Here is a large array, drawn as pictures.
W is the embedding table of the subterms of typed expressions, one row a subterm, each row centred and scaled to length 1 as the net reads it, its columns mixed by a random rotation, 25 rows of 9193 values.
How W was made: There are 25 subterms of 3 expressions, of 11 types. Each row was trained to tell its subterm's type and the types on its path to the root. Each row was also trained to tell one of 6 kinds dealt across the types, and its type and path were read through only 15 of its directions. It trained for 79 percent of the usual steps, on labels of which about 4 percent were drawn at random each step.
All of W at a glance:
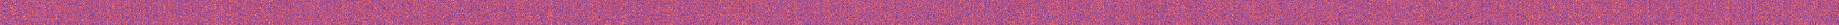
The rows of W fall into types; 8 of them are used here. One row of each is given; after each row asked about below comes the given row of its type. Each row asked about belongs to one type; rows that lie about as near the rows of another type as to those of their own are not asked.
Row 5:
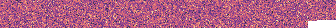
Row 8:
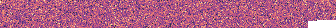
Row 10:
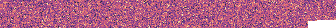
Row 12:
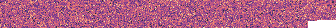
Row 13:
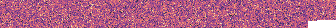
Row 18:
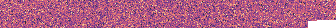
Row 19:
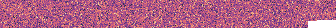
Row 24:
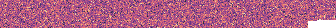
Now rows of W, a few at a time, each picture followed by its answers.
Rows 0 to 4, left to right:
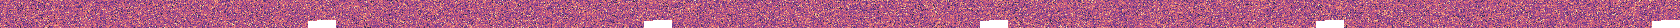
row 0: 24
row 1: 19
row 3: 13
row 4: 13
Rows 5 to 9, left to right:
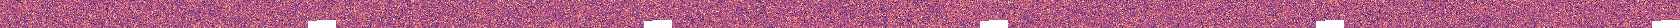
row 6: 19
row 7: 8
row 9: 12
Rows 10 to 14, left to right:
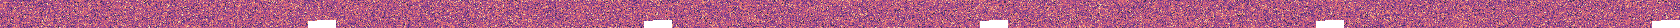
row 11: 19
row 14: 18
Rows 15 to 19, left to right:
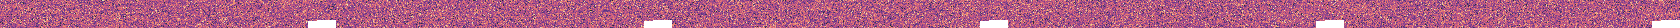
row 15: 18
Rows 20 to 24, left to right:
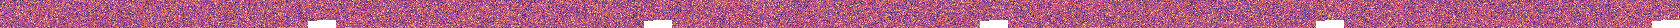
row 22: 13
